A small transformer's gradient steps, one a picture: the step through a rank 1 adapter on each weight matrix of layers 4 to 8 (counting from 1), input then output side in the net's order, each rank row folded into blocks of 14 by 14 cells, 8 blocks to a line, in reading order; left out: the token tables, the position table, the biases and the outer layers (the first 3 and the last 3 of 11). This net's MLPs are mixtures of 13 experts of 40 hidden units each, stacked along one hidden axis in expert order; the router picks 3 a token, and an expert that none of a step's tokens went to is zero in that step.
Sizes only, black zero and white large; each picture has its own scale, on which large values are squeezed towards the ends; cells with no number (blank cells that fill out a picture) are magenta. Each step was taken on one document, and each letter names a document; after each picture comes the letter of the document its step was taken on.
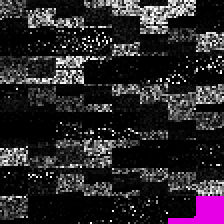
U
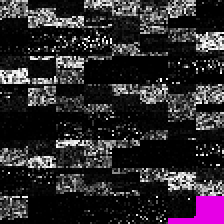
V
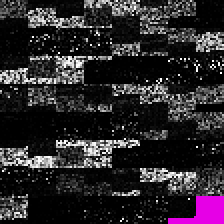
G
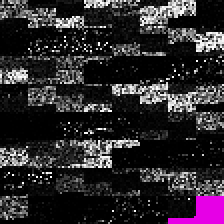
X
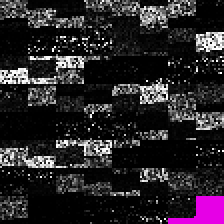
V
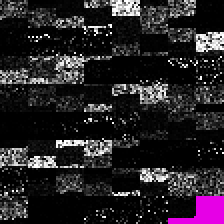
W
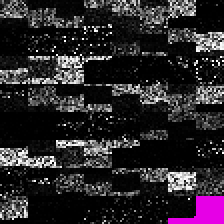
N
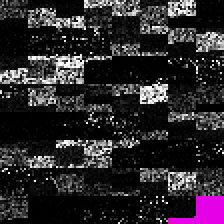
G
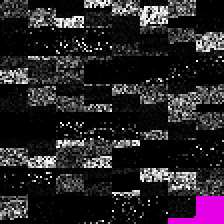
X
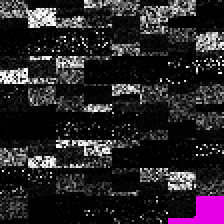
V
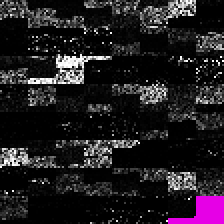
N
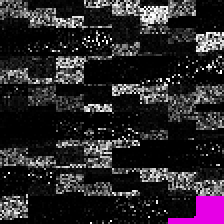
U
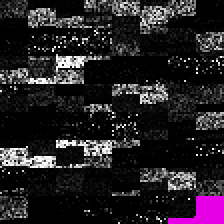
V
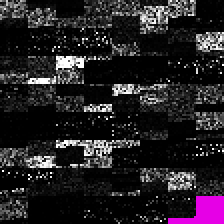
V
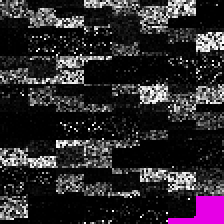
N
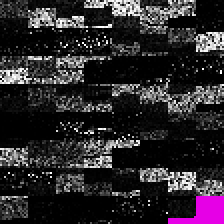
X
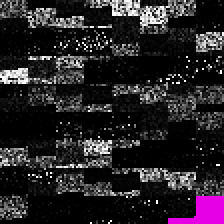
U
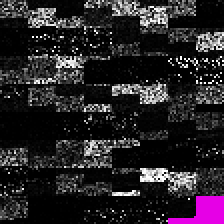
W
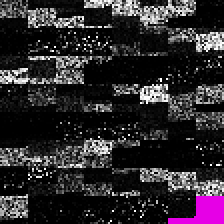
X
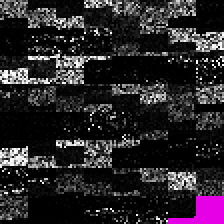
W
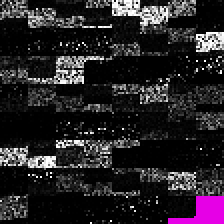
X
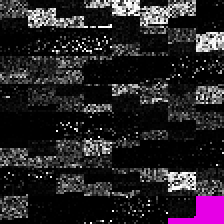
X
